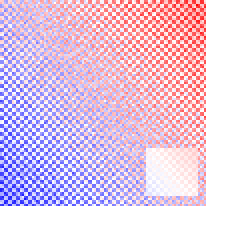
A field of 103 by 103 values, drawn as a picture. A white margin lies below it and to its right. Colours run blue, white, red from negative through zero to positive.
No row or column stands out. A checkerboard runs through the table. The bottom right is the smoothest part. The halves do not mirror each other. The bottom left is the ninth with the lowest average. The field climbs toward the top right. An odd patch, calmer than its surroundings, sits in the bottom right. The ninth with the highest average is the top right.
